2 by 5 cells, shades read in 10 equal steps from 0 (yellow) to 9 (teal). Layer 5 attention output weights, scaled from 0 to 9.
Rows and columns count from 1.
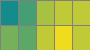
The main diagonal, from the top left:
9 6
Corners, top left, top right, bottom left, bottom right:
9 2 5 2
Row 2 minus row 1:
-4 -1 -1 -2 0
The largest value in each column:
9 7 3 2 2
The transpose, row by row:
9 5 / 7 6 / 3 2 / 2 0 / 2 2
